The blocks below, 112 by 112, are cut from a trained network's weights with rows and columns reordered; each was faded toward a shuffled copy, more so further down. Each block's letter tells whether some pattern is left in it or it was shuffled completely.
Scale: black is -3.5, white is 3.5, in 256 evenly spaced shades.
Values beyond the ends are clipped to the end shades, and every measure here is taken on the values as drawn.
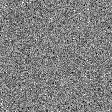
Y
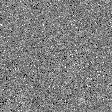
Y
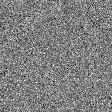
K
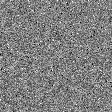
K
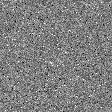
K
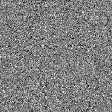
Y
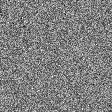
K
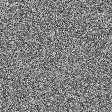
K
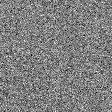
K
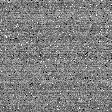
Y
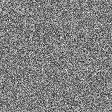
K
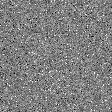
K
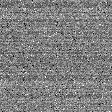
Y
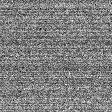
Y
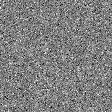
K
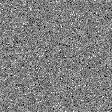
Y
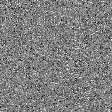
Y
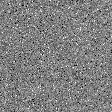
K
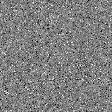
Y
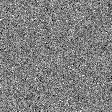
Y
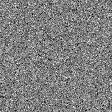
Y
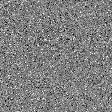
Y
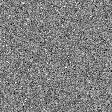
K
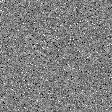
K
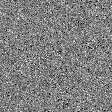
K
